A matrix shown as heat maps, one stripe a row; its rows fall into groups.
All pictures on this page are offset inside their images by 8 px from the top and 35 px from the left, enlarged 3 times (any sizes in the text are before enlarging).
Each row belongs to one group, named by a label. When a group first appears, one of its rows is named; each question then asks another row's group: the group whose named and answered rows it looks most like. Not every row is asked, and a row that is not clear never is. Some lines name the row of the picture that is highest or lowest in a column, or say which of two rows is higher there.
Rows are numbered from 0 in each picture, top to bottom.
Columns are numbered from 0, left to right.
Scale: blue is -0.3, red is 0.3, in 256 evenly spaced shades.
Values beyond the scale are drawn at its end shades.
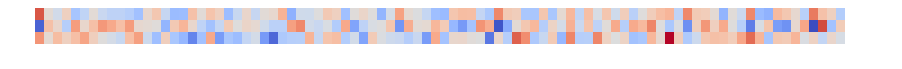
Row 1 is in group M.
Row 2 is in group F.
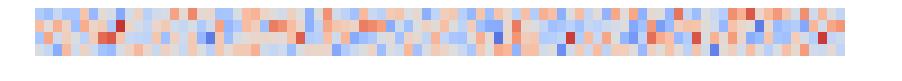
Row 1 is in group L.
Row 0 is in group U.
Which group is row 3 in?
U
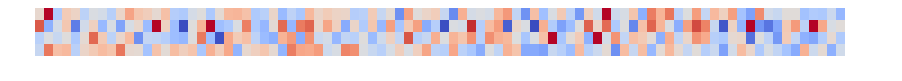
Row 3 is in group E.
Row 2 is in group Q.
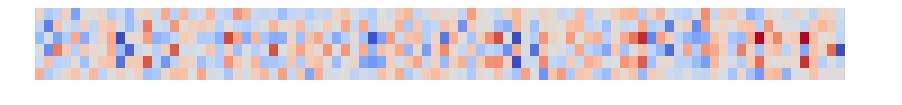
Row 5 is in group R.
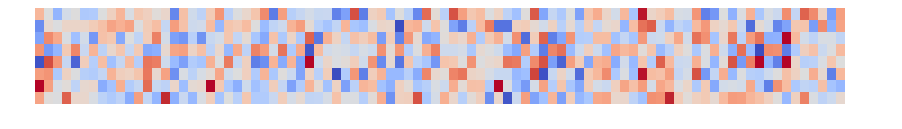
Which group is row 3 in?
R
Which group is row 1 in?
M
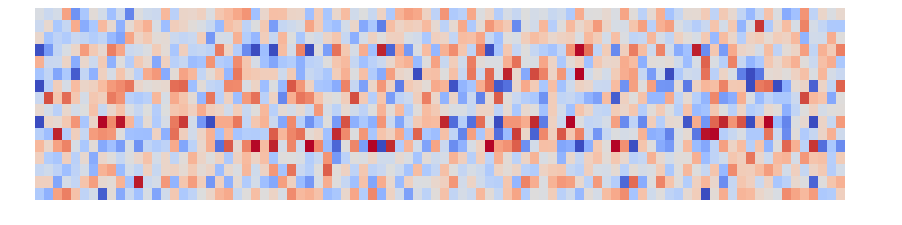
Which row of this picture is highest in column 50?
11
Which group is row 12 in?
U
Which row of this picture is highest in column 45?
9
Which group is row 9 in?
M
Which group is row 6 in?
M
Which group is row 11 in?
Q
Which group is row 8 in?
R
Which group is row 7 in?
E
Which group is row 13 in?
U
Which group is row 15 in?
Q
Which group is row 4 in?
F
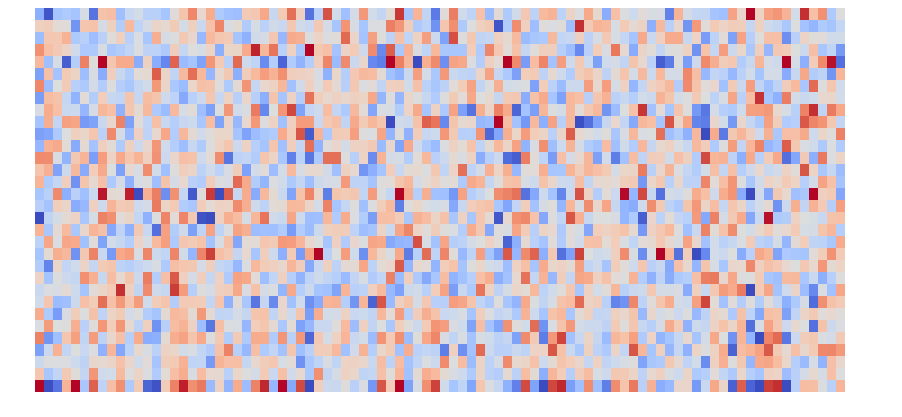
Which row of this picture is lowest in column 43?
22
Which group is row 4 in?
F
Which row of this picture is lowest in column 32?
15
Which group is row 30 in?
R
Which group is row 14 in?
F
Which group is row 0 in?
U
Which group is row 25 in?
R
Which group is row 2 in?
E
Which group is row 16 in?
M
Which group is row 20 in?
R
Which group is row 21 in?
U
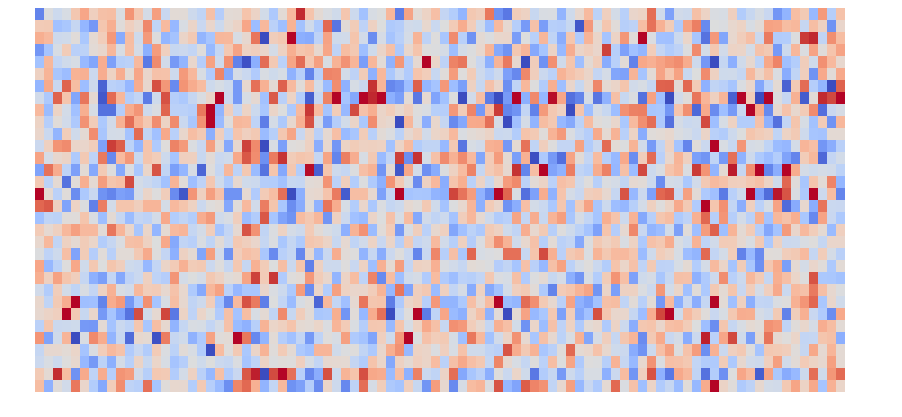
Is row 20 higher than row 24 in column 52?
Yes
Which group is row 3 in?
M
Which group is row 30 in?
L
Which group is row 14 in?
F
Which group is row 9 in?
M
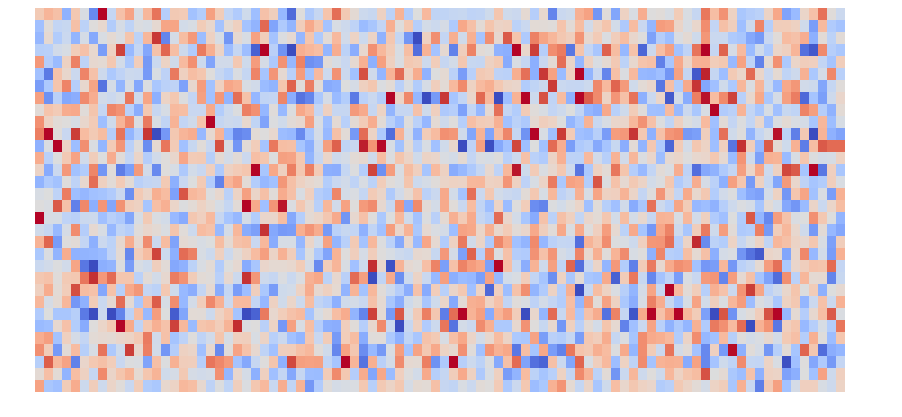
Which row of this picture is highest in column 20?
11
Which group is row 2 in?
F
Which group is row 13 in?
Q
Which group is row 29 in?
E
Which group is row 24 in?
M
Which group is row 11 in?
L
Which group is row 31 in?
R
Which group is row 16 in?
L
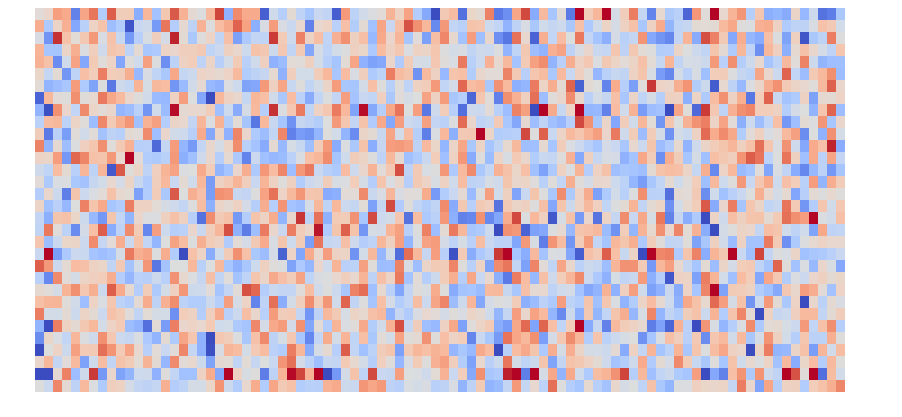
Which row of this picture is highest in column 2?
2
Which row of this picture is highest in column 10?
12
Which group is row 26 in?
U
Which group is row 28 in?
M
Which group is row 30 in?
Q
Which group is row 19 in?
R
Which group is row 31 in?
L
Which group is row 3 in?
R
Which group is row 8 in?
U
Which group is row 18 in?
E
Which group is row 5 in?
F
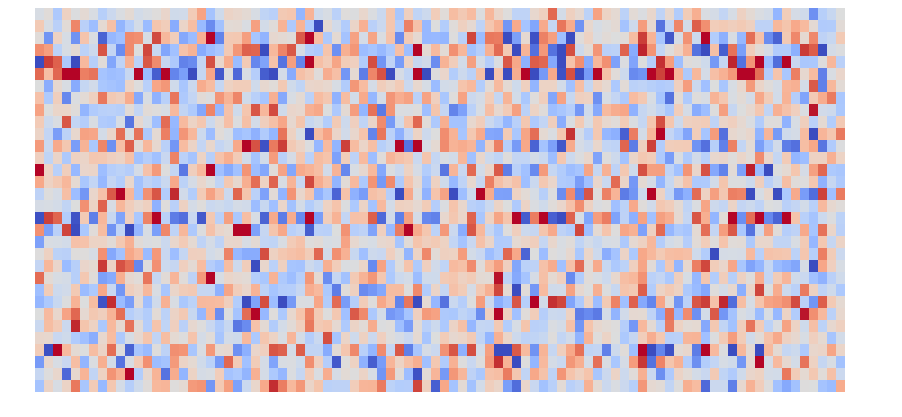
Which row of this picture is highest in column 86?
8
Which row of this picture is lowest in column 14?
30
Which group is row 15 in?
M
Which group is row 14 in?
Q
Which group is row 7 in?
F
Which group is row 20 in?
E
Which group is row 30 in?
F
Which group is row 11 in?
L
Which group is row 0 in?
Q
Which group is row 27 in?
U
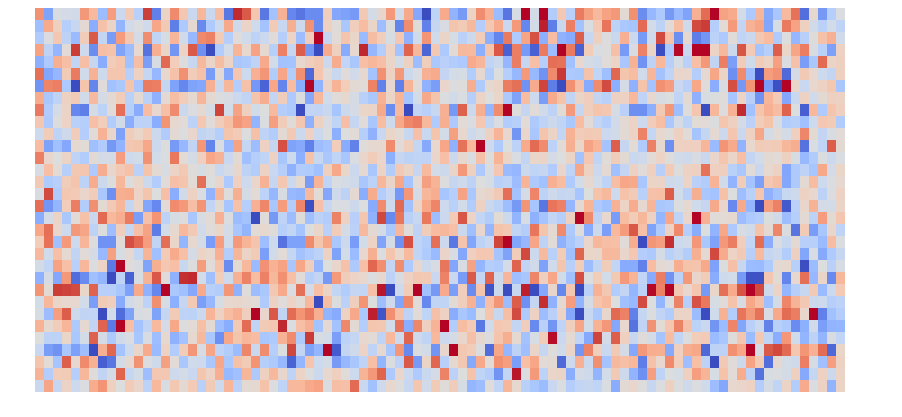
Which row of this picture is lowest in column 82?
6
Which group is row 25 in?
Q
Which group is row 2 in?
R
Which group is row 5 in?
R
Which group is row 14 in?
R
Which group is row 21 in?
L
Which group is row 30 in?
L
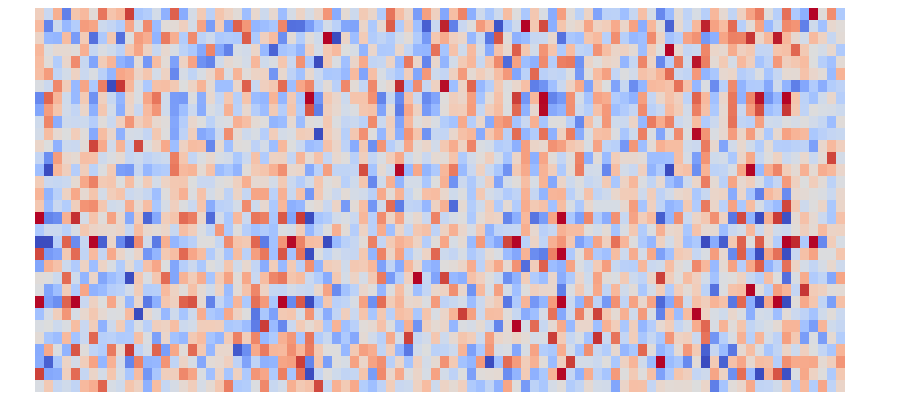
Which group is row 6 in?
L
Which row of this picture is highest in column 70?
3
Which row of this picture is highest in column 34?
6
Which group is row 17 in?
R
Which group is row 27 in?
Q
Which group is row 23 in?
U
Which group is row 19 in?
Q
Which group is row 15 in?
R
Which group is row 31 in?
E
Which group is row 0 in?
F
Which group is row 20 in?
R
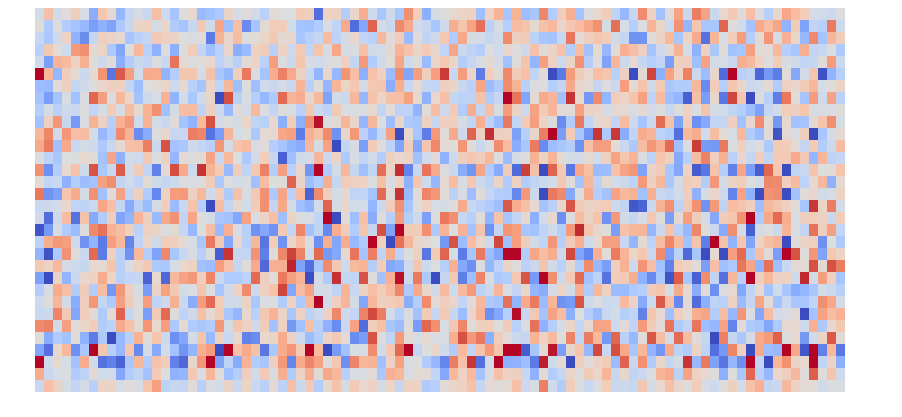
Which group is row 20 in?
Q
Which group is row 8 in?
F
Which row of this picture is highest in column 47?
27
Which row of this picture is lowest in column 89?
28
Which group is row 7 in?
Q
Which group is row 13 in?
R
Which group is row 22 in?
U
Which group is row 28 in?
Q
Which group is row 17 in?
U
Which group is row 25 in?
L
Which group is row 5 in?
L
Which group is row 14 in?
U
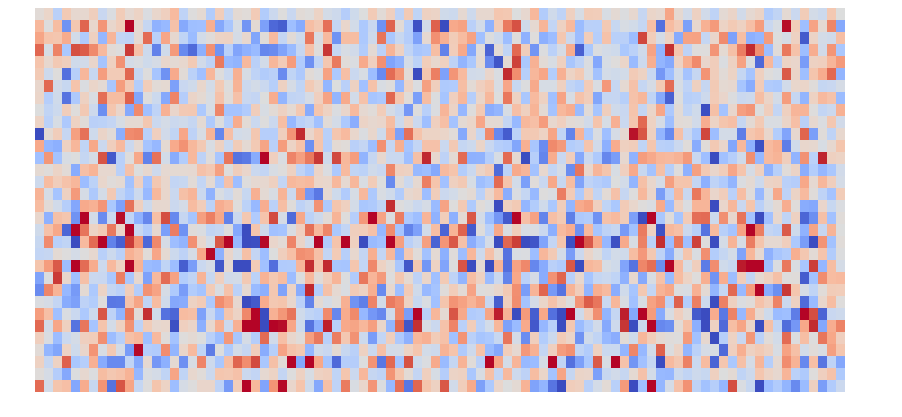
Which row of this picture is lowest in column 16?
21
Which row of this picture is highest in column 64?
29
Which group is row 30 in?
F
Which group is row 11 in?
R
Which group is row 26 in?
L
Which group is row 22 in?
L
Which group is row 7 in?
F
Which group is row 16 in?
E
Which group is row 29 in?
Q
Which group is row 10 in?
M
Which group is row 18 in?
F
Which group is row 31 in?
L
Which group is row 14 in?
E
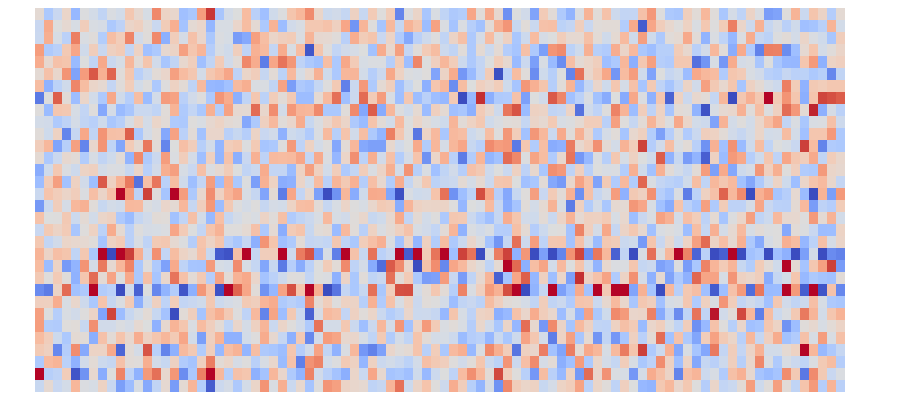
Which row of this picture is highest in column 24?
8
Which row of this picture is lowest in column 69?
23
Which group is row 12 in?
Q
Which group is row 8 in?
Q
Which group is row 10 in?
F
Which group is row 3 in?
R
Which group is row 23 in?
Q
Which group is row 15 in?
M
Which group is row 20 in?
L
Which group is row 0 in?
M
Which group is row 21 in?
F
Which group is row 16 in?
M
